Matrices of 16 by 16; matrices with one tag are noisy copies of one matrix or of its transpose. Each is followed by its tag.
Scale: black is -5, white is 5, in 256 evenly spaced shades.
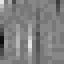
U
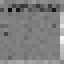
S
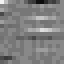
U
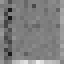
S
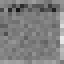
S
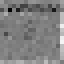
S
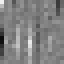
U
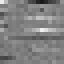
U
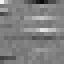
U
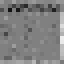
S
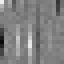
U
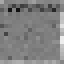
S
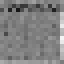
S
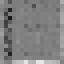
S
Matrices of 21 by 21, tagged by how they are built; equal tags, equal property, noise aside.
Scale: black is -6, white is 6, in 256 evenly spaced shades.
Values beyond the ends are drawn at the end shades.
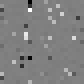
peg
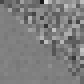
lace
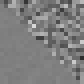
lace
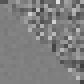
lace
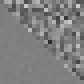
lace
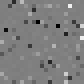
peg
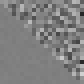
lace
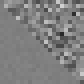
lace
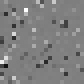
peg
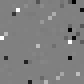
peg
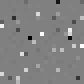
peg
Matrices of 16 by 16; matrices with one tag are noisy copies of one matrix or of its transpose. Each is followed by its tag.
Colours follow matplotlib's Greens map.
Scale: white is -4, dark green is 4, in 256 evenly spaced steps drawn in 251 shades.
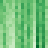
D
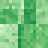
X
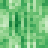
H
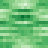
H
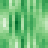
H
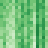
D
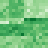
X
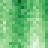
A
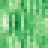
H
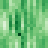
H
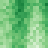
A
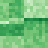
X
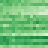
D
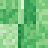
X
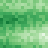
A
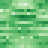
H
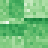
X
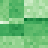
X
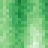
A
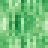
H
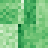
X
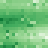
A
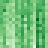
D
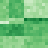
X
